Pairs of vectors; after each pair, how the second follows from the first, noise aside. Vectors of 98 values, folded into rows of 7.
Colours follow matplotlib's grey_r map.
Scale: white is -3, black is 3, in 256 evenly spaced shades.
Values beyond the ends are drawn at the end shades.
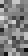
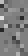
partly zeroed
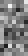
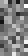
shuffled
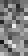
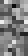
shuffled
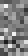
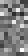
reversed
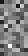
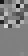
partly zeroed
